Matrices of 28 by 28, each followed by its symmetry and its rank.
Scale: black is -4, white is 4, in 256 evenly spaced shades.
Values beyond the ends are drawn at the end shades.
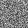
neither, full rank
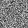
neither, full rank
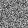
neither, full rank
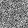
symmetric, full rank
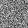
neither, full rank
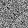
symmetric, full rank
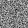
neither, full rank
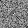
symmetric, full rank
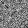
symmetric, full rank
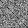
symmetric, full rank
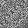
symmetric, full rank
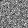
neither, full rank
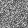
symmetric, full rank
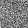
neither, full rank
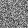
neither, full rank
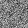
neither, full rank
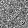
symmetric, full rank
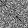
symmetric, full rank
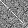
symmetric, full rank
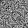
symmetric, full rank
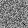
symmetric, full rank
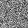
neither, full rank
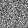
neither, full rank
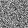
neither, full rank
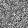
symmetric, full rank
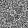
symmetric, full rank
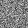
neither, full rank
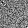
symmetric, full rank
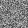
neither, full rank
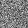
neither, full rank
